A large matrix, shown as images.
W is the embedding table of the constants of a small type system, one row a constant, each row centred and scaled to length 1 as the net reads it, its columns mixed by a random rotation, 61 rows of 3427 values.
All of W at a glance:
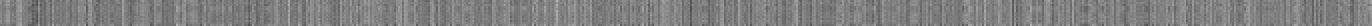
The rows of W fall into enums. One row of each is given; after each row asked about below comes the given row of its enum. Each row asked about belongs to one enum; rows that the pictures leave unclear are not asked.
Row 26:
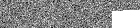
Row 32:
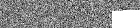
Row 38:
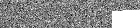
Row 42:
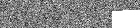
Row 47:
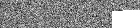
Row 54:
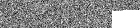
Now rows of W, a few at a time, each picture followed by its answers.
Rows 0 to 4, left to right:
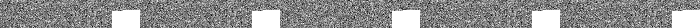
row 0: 38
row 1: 38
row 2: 32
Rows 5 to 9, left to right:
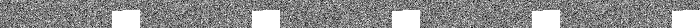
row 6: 54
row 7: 42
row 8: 26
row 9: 54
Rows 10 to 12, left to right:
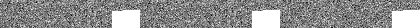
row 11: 38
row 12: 26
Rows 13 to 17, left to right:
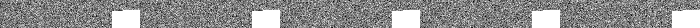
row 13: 47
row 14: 47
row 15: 26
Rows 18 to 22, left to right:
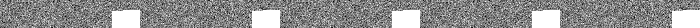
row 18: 26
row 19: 32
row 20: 26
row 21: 26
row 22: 32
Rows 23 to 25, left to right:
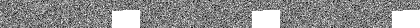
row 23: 54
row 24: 26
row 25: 26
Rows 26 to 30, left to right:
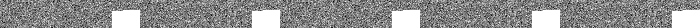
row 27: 38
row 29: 38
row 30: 38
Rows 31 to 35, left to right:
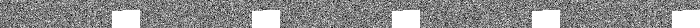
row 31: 38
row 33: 26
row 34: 42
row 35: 38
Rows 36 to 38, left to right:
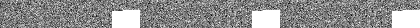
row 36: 47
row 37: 38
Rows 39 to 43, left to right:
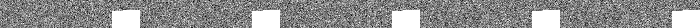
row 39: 32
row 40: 26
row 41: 38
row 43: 42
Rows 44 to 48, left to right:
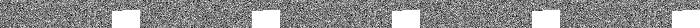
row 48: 38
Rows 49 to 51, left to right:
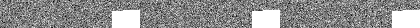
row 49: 26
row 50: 47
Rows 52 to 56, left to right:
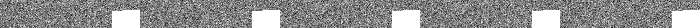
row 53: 42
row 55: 54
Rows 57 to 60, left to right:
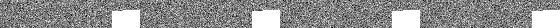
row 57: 38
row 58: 47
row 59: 26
